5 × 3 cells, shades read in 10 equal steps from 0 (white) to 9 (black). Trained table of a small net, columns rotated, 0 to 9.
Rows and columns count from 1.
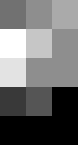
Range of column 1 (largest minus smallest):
9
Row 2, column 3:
4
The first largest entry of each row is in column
1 3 2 3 1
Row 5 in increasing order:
9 9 9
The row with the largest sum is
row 5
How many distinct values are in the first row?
3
